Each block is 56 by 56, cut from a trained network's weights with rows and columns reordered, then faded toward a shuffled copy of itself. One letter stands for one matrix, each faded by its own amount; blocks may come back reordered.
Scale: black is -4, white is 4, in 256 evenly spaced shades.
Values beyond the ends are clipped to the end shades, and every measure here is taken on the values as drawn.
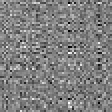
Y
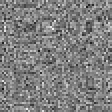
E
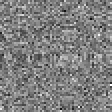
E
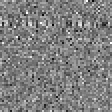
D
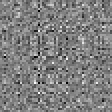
Y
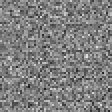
E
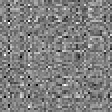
Y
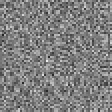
E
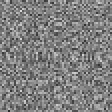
E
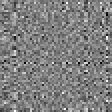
Y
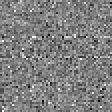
D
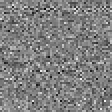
D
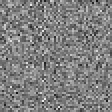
E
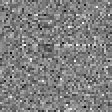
D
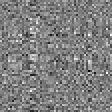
Y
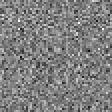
E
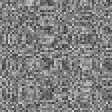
E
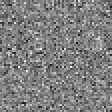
D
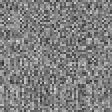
E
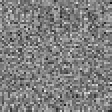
E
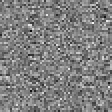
E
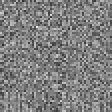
E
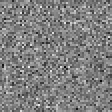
D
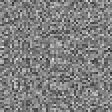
E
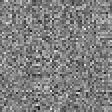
E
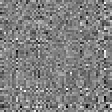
Y
